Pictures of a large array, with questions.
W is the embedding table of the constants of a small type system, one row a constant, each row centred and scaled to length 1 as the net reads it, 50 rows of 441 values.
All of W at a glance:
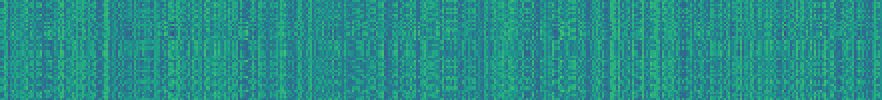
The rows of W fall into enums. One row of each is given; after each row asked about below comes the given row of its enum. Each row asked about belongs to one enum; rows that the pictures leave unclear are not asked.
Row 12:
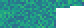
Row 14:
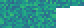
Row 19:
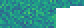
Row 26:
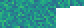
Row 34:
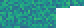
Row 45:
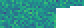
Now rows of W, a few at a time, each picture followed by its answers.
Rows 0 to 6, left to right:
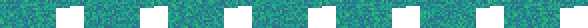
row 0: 14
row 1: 34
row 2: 26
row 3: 34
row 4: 14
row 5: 12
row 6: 14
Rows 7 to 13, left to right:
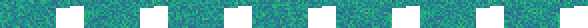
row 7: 26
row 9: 34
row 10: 14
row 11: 45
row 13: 45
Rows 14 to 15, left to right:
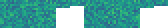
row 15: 19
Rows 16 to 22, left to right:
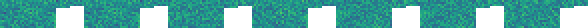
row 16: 45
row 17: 45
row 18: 34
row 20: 12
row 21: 12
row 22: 26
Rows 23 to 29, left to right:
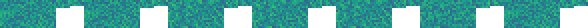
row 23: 12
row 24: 12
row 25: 26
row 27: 26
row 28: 34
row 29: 12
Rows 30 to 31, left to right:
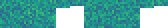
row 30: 19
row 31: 34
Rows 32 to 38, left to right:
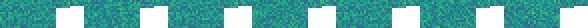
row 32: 34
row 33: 14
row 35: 12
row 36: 34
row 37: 26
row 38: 19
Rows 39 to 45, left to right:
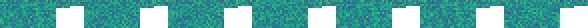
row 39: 14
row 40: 12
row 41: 12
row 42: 34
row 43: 14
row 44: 14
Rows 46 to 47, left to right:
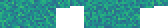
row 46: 26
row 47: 34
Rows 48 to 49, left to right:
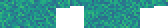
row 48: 26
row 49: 12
